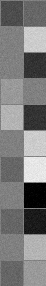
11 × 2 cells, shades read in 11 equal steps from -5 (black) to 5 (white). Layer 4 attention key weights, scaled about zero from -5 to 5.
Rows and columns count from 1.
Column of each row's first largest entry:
2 2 1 1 1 2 2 1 1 2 2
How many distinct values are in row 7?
2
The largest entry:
4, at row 7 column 2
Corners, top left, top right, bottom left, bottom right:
-2 -1 -1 1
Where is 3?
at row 2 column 2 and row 6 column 2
